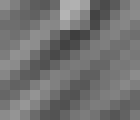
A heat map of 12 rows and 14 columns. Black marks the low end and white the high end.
Roughest part: top middle. Calmest part: middle right. Odd patch: higher, in the top middle. Histogram: bell-shaped.
